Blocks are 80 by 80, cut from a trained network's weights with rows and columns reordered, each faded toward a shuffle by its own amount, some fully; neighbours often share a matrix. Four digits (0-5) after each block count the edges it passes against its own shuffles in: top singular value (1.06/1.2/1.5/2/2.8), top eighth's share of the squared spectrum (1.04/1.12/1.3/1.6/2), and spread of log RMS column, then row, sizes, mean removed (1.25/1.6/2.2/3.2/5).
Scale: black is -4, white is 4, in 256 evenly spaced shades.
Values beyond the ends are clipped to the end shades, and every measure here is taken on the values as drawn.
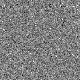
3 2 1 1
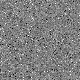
2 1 0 0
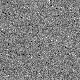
1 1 0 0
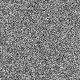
1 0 0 0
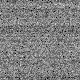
3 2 0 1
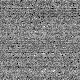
3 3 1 1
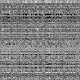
5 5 2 3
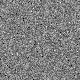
0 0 0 0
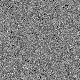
0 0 0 0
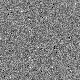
1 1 0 0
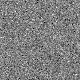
0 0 0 0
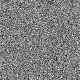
0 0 0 0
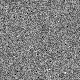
1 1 0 0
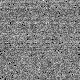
2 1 0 0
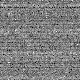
4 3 1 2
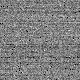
3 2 0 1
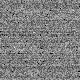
3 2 0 1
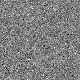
2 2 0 0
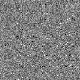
3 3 1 2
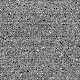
2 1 0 0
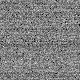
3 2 0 1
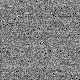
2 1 0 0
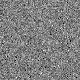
3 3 0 1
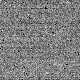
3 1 0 1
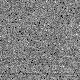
1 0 0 0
